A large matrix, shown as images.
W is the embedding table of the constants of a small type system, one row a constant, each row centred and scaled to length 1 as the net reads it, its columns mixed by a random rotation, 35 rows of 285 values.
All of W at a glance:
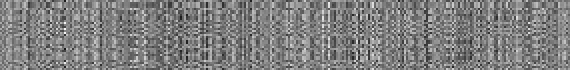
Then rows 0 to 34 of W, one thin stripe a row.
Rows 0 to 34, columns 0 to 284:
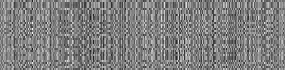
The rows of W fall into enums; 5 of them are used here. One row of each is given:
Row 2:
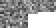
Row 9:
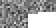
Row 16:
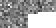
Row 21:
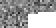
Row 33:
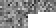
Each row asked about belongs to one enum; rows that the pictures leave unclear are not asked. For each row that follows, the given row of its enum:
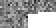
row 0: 33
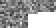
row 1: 2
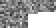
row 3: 2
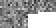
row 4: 33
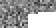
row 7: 21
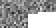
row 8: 9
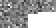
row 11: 16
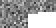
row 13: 9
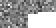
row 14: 16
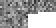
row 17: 33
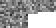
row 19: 2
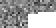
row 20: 21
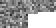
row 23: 2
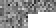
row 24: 33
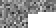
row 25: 9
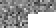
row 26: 21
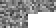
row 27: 2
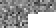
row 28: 21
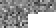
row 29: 21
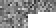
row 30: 33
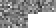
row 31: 16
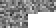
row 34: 2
